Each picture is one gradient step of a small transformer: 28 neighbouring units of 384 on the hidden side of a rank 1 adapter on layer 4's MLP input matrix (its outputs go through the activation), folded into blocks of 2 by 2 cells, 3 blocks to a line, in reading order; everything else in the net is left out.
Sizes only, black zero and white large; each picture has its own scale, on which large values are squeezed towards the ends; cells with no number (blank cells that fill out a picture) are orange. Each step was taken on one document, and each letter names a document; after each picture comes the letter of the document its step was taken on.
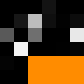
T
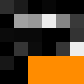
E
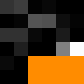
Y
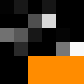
Y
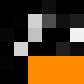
T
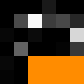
T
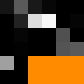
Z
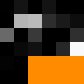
E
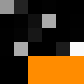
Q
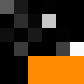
Q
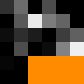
Z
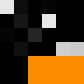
Q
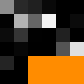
Z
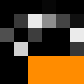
T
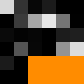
Z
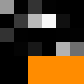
E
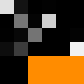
Q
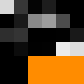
E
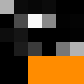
E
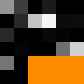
Z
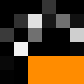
T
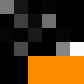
Q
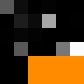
Q
